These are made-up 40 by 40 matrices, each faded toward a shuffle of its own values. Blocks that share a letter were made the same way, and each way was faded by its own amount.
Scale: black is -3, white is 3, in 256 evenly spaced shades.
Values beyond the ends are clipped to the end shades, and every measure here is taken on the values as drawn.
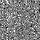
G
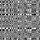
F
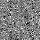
G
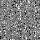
G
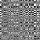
F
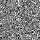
G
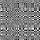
F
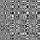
F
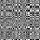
F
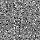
G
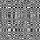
F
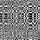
F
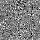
G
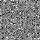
G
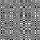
F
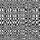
F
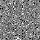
G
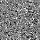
G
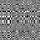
F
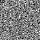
G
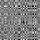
F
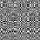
F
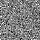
G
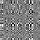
F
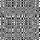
F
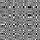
F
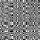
F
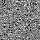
G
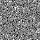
G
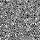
G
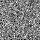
G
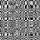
F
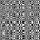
F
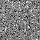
G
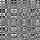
F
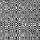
F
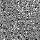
G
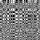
F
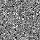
G
